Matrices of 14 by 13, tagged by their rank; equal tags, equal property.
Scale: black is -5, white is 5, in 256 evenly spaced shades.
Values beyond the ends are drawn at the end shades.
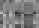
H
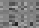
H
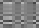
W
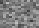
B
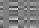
W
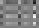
W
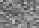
B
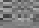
H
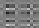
W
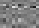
H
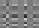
W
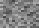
B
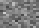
B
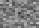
B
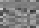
H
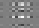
W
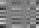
W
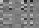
H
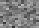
B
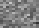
B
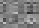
H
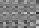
H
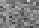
B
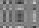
W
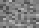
B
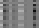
W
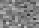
B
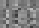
H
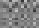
H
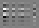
W
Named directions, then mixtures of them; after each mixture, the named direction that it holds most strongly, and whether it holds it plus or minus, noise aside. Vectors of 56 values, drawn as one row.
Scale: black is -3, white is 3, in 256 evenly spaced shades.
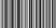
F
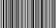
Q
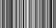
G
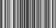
G, minus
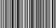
F, plus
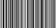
Q, plus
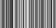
G, plus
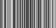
G, minus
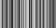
F, plus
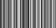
F, minus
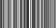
F, minus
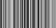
G, minus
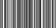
Q, minus
